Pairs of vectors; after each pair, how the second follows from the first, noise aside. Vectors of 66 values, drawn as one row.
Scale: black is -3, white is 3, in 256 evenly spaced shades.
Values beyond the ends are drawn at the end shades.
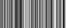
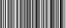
shuffled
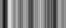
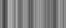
shrunk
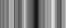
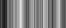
wrapped around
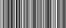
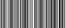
wrapped around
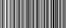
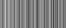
shrunk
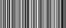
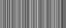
shrunk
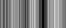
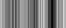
wrapped around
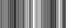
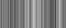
shrunk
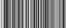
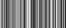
wrapped around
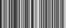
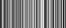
shuffled
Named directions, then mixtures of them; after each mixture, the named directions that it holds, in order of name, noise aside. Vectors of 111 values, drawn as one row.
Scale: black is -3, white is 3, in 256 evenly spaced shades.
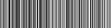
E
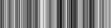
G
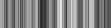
G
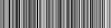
E, G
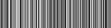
E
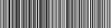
E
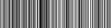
E, G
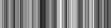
G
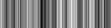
G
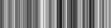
G
